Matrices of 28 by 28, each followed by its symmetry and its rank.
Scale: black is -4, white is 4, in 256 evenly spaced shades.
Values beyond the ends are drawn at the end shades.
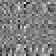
neither, rank five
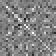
symmetric, rank five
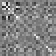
symmetric, rank five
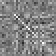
symmetric, rank five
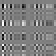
neither, rank one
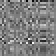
neither, rank three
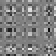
antisymmetric, rank two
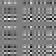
neither, rank one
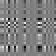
neither, rank one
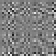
antisymmetric, rank two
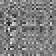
neither, rank five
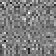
neither, rank five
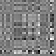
antisymmetric, rank two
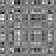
antisymmetric, rank two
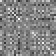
symmetric, rank five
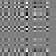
neither, rank one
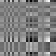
neither, rank one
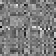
neither, rank five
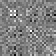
symmetric, rank five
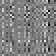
neither, rank three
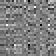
neither, rank three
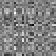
neither, rank three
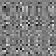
neither, rank three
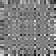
antisymmetric, rank two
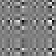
neither, rank one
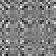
antisymmetric, rank two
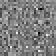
neither, rank five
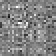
neither, rank five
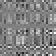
neither, rank three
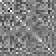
symmetric, rank five
